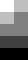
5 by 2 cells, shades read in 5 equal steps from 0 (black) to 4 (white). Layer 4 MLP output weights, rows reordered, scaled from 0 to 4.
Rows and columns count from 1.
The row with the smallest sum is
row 5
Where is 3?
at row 1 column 2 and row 2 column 1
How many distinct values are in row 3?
1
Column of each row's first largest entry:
1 1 1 1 1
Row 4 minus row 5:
1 1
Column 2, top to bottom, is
3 2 2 1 0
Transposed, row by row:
4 3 2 1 0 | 3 2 2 1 0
